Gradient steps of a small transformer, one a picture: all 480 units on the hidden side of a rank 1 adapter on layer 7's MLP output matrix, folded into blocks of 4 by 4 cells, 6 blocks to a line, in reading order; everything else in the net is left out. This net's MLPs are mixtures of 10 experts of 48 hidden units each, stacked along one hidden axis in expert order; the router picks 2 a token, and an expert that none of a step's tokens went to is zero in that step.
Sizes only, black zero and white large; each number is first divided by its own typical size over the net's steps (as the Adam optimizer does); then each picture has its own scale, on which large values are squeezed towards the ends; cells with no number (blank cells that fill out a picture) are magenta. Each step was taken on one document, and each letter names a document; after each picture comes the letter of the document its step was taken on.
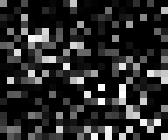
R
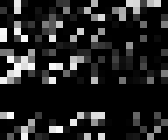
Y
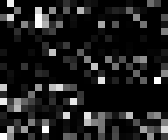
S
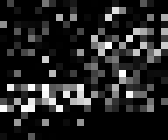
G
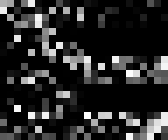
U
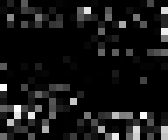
S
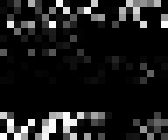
Y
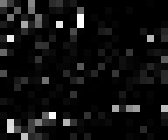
S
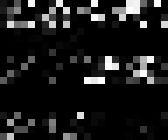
Y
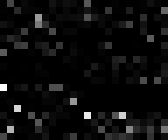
S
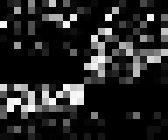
G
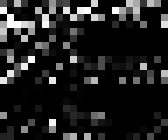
Y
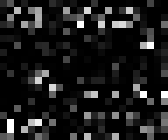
S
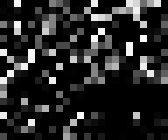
Y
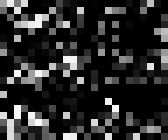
U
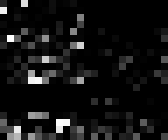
R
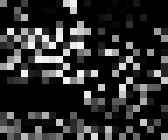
R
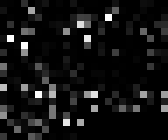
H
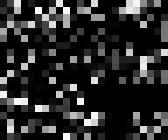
Y
